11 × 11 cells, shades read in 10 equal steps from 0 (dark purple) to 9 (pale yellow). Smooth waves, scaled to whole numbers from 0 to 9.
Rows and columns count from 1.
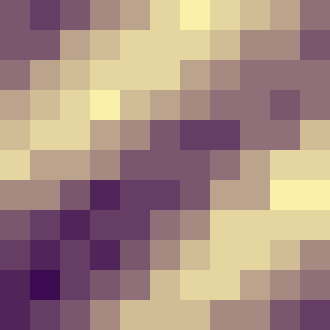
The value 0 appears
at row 10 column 2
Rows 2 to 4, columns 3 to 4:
6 7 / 7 8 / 8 9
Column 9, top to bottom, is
7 5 4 4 4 6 6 8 8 6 5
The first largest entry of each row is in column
7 5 4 4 2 1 10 8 8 7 5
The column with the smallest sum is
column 2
